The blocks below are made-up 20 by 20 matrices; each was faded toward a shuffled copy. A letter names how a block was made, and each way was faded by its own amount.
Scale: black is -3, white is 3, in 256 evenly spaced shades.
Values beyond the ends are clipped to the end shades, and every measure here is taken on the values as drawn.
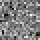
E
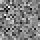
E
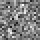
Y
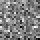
E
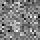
E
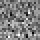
E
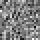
E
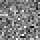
Y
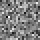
Y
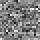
E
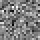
E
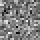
E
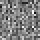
E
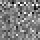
E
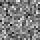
Y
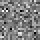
E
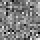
E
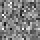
E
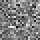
E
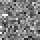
Y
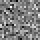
Y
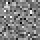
Y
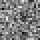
E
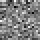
E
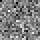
Y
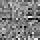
E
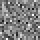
Y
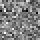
E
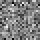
E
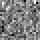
E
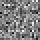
E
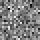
Y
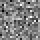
Y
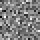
Y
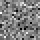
Y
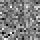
Y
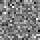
Y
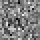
E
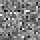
Y
